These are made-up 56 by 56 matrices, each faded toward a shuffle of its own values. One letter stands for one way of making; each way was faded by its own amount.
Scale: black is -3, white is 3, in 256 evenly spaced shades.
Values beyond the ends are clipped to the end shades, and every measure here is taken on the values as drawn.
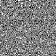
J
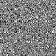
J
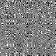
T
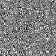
J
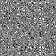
J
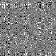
T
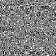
J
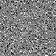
J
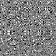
J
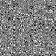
J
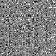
J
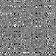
T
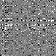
T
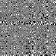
T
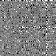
T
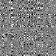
T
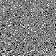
J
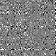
T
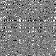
T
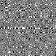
T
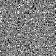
J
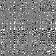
T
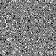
J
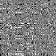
T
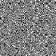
J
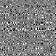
T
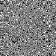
J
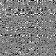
T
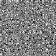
J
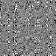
T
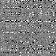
T
